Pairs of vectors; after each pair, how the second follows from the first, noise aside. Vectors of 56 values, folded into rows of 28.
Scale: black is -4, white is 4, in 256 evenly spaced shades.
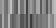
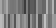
reversed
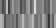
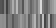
shuffled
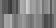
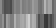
reversed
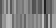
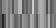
shuffled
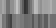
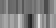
reversed
